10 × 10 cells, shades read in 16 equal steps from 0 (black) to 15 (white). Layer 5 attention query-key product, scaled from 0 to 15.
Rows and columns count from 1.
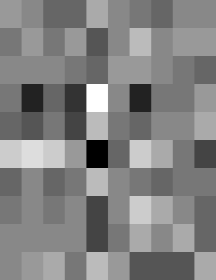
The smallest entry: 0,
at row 6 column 5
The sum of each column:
78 78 77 68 77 78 81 76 76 75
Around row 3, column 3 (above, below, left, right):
7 6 8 7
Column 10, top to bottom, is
8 9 6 9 10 4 7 6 6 10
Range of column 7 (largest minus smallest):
10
